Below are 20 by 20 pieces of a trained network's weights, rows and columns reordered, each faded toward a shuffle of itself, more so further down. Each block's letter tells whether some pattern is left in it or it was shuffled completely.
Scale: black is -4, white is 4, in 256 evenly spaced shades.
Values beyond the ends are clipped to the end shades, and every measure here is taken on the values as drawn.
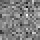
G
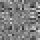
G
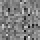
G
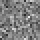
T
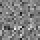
G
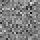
G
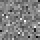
T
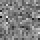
G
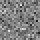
T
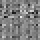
G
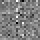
G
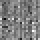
G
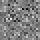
G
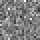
T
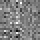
G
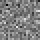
T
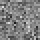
T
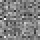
G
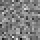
G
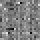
G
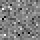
T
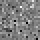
T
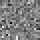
T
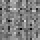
G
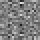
G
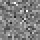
T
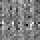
G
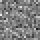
T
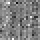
G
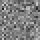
G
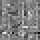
G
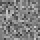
T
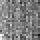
G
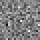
G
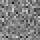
G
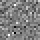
T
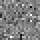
T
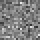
T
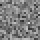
T
